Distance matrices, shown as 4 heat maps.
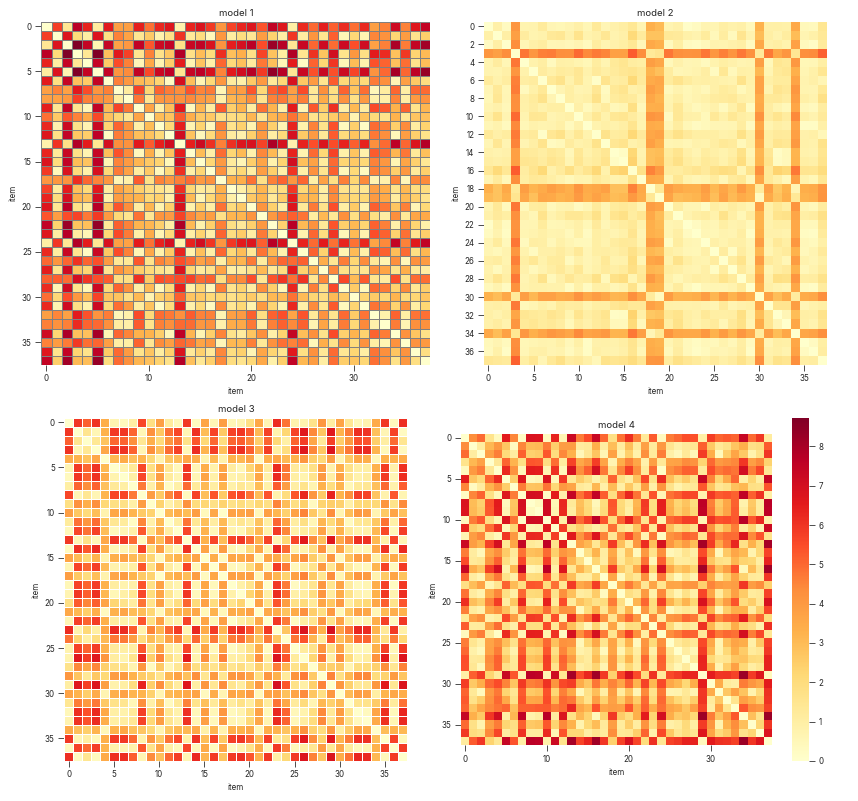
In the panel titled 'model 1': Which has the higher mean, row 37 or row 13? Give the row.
13
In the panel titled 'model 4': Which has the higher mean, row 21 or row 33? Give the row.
33
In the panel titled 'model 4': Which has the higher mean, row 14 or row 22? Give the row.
22
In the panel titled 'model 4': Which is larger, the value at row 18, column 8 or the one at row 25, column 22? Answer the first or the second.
the first
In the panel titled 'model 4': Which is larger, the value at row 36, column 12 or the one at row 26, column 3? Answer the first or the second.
the first
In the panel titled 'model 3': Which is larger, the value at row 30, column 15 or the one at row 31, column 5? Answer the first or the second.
the second
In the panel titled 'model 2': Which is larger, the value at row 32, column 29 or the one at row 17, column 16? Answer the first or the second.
the second
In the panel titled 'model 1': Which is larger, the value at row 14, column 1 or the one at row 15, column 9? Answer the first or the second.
the second
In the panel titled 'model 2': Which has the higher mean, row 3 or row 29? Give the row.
3
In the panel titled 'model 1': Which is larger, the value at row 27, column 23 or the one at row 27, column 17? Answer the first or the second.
the second
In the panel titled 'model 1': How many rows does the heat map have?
38
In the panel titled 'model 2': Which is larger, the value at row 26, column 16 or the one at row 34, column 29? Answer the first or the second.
the second
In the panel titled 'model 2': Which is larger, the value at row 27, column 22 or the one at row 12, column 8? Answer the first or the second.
the second
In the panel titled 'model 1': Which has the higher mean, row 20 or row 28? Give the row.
28
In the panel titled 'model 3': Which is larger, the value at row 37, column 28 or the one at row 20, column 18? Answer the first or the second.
the first
